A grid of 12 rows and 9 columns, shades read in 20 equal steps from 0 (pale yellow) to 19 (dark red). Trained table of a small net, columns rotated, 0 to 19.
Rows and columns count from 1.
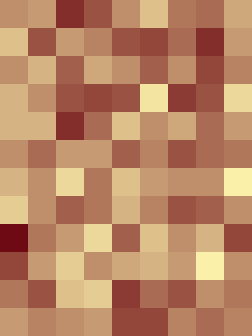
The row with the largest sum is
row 2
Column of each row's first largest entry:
3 8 8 7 3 7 4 7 1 1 5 5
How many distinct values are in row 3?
6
